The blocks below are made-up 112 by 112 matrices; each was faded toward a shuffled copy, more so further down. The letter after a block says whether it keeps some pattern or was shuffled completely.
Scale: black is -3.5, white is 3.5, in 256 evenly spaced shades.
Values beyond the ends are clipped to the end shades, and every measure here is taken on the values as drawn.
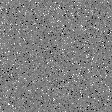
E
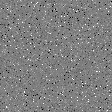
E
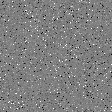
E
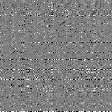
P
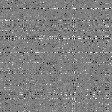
P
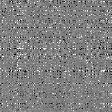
P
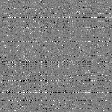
P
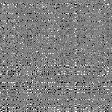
P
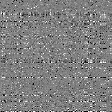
P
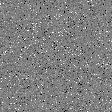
E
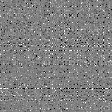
P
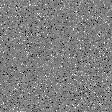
E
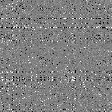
P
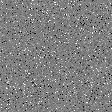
E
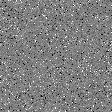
E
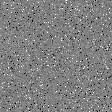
E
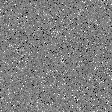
E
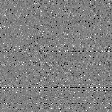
P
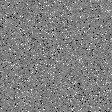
E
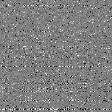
P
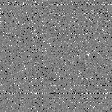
P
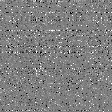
P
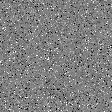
E
